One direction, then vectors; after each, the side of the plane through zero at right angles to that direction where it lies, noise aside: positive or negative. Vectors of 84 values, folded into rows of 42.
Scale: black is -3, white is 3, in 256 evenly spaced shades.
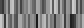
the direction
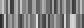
negative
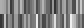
negative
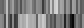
positive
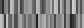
positive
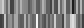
negative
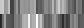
negative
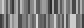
negative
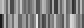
negative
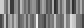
negative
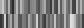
negative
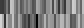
positive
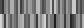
positive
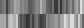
negative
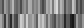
positive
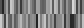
positive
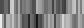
positive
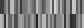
positive
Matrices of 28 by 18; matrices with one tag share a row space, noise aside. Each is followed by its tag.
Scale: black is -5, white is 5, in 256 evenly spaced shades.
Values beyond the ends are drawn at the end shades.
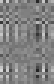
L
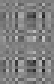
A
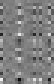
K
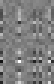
K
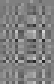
A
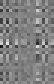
L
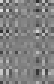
L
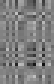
A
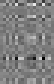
A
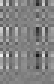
L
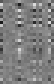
K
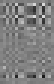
A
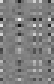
K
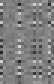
K
